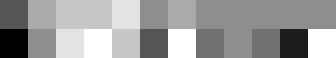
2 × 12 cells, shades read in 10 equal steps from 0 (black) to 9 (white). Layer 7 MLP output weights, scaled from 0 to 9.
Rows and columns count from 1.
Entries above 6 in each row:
3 5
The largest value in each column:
3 6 8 9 8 5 9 5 5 5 5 9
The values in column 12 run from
5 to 9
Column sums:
3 11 15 16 15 8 15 9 10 9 6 14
